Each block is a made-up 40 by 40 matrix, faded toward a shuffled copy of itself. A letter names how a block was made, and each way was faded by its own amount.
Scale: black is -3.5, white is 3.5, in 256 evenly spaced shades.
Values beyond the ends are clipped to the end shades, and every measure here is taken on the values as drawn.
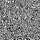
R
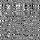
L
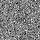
R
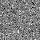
R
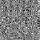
L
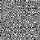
L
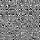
L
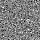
R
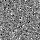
R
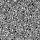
R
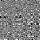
L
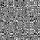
L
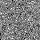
R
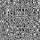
L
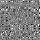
L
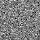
R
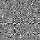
L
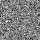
R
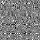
L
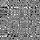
L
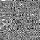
L
